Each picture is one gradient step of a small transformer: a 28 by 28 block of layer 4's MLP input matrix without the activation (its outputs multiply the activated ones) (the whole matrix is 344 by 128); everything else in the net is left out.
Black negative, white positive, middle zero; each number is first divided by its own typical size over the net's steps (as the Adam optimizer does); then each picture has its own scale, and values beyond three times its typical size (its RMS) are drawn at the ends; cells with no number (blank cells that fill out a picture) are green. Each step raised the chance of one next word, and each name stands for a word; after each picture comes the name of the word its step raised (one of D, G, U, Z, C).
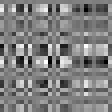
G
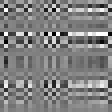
G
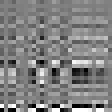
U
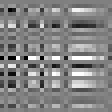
G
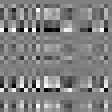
G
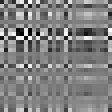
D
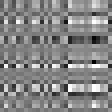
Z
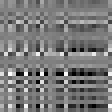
U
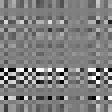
U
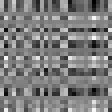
D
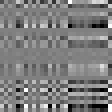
U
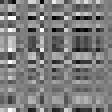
D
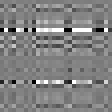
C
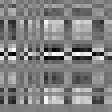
Z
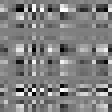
G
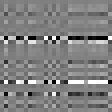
C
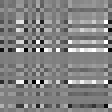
C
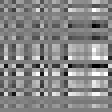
G
